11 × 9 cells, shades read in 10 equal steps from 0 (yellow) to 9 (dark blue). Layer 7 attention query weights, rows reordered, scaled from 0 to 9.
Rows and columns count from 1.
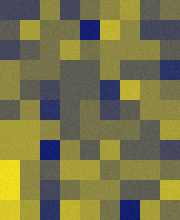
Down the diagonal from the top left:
7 3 5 6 6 7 5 6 5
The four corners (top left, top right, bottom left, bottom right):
7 5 1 5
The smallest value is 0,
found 2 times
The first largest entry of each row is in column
1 5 1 9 6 3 4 3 3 3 7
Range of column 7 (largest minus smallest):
7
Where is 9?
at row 2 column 5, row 8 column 3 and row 11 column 7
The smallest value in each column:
0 3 4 2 3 2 2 3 2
